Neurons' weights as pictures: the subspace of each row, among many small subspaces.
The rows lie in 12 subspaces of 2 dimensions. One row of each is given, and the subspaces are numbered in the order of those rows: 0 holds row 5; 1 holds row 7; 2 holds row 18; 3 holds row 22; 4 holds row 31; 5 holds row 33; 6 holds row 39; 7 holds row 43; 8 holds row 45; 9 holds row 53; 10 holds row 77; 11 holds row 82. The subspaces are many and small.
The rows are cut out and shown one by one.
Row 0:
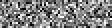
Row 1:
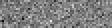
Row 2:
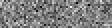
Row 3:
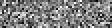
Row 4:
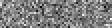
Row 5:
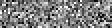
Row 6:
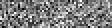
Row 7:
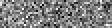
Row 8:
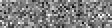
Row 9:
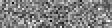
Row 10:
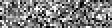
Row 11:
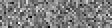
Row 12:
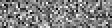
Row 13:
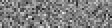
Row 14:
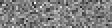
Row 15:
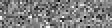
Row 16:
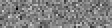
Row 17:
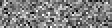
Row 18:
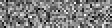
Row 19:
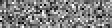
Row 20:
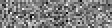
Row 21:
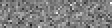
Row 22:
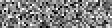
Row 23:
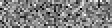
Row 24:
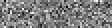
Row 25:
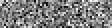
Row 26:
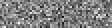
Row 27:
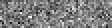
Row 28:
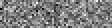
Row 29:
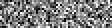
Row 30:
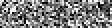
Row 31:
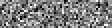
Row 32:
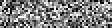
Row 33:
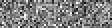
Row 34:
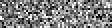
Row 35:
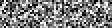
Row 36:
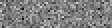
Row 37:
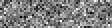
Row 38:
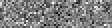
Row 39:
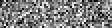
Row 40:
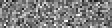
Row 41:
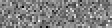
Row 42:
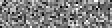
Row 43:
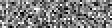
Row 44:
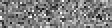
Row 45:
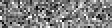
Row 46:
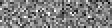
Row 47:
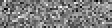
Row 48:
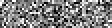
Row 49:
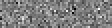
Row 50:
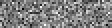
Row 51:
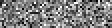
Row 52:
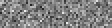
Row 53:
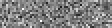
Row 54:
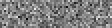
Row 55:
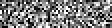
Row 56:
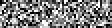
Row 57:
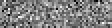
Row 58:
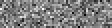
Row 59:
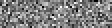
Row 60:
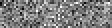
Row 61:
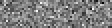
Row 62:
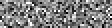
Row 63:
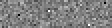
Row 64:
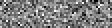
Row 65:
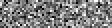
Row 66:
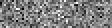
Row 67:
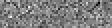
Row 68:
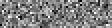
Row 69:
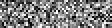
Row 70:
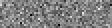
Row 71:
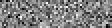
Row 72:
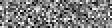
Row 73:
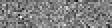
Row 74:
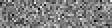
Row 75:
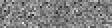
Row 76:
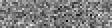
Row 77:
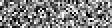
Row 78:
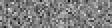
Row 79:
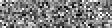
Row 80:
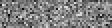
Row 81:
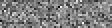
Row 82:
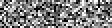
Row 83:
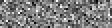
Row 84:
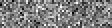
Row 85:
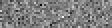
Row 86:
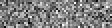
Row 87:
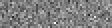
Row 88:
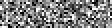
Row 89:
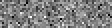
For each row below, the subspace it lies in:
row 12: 3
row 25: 6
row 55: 0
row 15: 8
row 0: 4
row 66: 5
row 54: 3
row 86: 2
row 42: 7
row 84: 5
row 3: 0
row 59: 0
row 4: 1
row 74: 1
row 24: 2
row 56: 4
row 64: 0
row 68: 4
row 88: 7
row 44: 8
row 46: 10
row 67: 3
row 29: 0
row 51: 11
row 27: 11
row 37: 8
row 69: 2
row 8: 6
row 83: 7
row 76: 6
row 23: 11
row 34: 8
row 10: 8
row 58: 8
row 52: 4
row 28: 11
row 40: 6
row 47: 2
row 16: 4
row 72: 7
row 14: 11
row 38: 1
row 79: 6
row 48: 11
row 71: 3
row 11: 9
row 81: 7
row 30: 7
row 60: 5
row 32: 2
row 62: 2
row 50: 11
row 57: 2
